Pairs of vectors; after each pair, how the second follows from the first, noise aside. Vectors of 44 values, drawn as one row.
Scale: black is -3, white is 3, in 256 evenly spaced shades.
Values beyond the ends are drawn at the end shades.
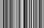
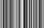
copied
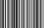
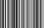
copied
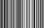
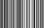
copied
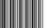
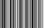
copied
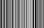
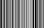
copied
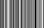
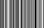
copied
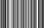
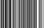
sign-scrambled
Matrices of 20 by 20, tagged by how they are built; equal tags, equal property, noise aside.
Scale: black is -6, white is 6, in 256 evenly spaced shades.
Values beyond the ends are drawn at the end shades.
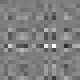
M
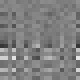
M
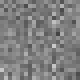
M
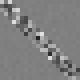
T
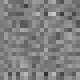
M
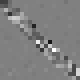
T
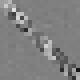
T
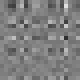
M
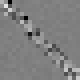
T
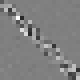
T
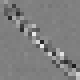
T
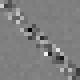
T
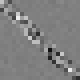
T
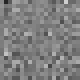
M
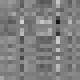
M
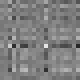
M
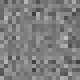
M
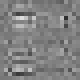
M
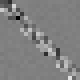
T
